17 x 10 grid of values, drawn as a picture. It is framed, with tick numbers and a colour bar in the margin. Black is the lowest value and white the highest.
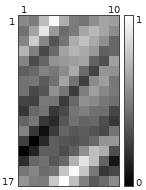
Grain: diagonal, up to the right. Calmest part: middle right. Ninth with the lowest average: bottom left. Mirror symmetry: none.
